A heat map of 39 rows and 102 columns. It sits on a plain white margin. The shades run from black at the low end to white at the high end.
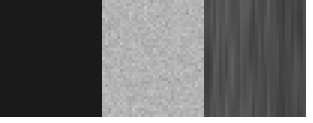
The table splits into one row of 3 panels. Panel 1,1: very low, flat. Panel 1,2: high, fine-grained, faint in contrast. Panel 1,3: low, streaked downward, faint in contrast.
